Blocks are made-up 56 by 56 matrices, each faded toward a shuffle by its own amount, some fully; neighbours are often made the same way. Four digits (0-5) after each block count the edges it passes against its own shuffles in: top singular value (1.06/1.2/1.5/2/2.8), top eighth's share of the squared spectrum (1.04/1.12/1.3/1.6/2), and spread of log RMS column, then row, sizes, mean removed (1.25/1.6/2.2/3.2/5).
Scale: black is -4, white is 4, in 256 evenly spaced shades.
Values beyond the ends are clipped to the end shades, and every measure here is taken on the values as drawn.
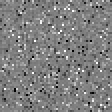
0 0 0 0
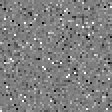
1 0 0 0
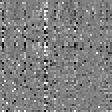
4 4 2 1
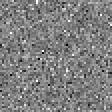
0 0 0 0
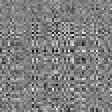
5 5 3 3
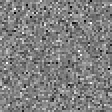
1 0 0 0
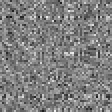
4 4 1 2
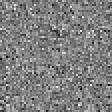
3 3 1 1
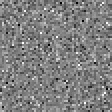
0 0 0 0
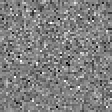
2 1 0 0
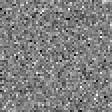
0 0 0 0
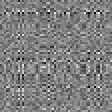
5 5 3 3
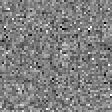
3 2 1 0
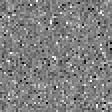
2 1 0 0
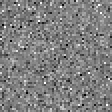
2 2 0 0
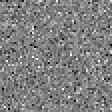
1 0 0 0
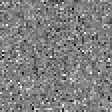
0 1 1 0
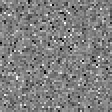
0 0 0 0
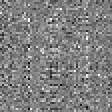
4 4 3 2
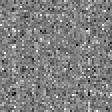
3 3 1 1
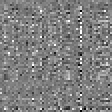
4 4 3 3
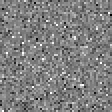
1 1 0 0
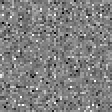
3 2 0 1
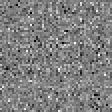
3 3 1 1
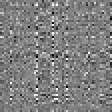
4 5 3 2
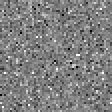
1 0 0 0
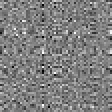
4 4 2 2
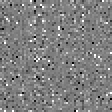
3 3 1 1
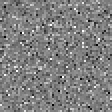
1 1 0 0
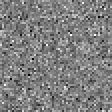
0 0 0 1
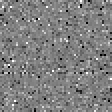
3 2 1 1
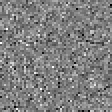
3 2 0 1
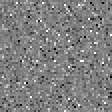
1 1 0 0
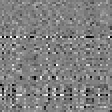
4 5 2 3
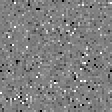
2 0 0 0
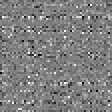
4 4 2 3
